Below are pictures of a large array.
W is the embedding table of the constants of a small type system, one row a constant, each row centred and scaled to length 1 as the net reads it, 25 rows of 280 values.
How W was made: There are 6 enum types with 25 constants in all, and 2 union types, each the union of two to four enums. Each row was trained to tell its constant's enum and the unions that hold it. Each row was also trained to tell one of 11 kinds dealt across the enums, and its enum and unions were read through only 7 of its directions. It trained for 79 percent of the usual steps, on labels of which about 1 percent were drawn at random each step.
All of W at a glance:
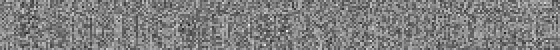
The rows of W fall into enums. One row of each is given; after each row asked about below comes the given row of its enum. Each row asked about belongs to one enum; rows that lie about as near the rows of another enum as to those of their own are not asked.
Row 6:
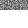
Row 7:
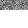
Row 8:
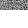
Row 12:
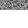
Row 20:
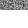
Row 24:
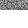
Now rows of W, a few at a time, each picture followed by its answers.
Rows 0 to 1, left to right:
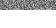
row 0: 8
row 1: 12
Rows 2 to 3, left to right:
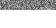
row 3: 12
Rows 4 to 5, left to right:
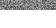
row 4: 6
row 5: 24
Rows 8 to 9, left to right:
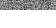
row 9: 20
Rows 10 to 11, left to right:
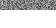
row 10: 24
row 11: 7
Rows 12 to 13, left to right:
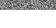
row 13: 12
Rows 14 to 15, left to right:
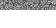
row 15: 20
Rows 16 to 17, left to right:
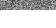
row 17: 20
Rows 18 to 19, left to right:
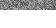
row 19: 24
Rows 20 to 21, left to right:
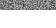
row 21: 24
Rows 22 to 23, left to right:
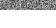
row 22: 12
